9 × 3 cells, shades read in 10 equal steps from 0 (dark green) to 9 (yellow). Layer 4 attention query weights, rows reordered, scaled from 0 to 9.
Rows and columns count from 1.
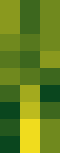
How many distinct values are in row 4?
3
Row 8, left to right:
1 9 4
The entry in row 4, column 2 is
2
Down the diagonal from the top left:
5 2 4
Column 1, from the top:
5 5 4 3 4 2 0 1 0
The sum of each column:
24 43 29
